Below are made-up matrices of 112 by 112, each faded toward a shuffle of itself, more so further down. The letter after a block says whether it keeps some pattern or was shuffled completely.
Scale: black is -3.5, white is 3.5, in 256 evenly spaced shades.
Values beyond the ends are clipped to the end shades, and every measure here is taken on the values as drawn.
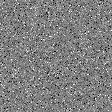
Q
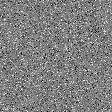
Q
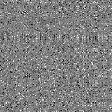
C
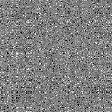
C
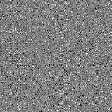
C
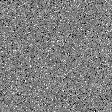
Q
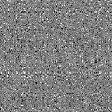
C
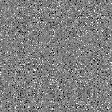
C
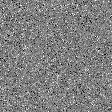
Q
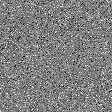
Q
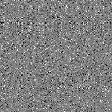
C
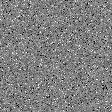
Q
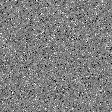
Q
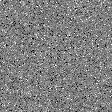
Q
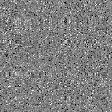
C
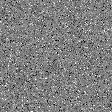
Q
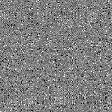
C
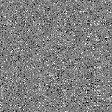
C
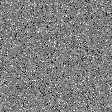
Q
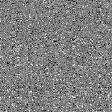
C
